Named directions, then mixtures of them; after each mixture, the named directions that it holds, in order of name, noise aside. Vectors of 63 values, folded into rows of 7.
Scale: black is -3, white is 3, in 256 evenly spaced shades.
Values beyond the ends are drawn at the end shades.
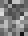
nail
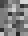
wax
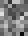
nail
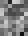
nail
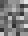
wax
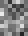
nail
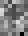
nail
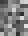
wax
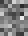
nail, wax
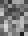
nail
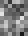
nail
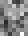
nail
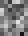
nail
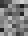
nail, wax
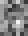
nail, wax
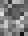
nail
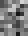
wax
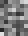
wax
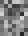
nail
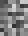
wax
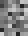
wax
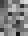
wax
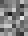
nail, wax
